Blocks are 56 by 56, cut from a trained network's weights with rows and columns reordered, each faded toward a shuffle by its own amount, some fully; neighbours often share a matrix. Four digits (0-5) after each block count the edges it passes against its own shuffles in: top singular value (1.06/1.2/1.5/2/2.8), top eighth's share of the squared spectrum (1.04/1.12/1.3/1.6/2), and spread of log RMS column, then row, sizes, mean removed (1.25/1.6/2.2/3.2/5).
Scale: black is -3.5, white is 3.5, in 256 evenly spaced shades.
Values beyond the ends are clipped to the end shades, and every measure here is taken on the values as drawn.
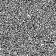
0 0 0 0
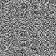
4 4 2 1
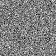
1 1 0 0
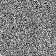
0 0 0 0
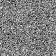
1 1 0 0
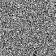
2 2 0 0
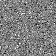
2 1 0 0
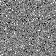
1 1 0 0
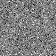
0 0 0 0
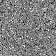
0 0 0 0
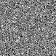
2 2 1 0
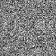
3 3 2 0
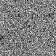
2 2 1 0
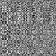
4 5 3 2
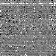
3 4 2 2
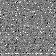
2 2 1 1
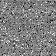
1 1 0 0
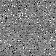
1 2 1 0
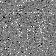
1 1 0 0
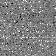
1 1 0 0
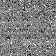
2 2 1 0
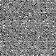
2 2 2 1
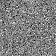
1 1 0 0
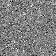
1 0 0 0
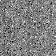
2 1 0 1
